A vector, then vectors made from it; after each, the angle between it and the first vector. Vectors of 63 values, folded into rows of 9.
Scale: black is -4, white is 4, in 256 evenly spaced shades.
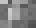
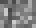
partly opposed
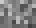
partly aligned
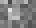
nearly parallel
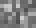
orthogonal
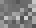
orthogonal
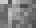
nearly parallel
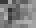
nearly opposite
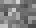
partly aligned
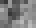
nearly opposite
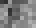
nearly opposite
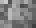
nearly parallel
